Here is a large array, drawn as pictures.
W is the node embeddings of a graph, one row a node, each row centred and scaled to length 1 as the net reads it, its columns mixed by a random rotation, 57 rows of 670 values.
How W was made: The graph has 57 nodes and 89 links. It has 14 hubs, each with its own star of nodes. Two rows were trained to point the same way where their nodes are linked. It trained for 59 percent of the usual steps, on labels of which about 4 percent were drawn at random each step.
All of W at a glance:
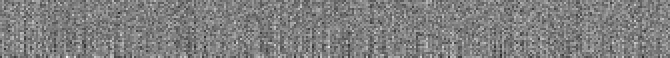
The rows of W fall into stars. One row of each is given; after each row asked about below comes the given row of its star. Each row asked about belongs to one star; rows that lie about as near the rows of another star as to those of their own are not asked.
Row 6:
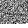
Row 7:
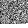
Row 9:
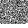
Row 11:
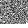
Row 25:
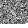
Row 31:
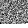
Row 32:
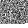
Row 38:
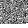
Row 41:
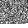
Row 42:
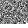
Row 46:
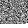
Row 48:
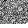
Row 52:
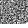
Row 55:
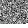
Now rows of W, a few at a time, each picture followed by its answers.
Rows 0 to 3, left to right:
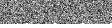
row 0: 6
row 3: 31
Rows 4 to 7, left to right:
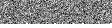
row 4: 42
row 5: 38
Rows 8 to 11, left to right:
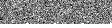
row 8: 48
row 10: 41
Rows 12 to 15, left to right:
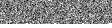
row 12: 41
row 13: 9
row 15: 32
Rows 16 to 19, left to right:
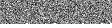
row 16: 31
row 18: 38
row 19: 42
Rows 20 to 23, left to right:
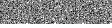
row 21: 38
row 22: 52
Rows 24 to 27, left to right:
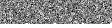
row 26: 52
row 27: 42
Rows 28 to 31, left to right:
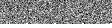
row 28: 41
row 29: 11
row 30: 46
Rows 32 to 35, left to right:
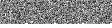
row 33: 11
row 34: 52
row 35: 55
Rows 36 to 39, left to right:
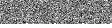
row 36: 38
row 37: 31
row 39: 9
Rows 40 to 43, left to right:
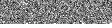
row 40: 11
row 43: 42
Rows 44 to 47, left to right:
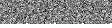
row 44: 55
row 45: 52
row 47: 7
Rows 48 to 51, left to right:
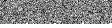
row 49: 31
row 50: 11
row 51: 32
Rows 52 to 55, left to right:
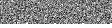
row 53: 7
